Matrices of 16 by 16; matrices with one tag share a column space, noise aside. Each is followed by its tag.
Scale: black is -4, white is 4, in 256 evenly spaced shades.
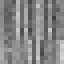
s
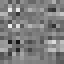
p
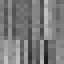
s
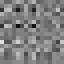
p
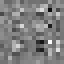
p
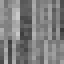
s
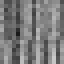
s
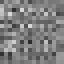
p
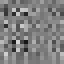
p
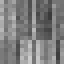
s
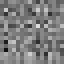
p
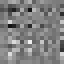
p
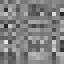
p
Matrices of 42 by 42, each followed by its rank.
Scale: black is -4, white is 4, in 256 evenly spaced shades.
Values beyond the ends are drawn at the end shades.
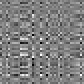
two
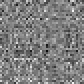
five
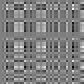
one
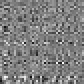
five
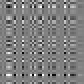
one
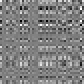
two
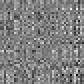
five
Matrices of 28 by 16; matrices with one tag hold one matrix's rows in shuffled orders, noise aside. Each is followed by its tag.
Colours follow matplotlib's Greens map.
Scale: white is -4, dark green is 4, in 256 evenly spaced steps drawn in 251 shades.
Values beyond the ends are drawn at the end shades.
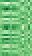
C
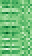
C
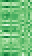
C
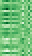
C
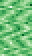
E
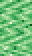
E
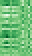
C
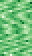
E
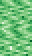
E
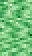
E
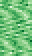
E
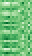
C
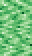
E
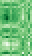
C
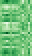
C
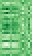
C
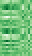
C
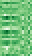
C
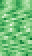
E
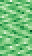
E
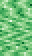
E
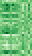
C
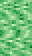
E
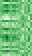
C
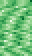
E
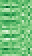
C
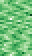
E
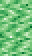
E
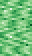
E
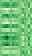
C
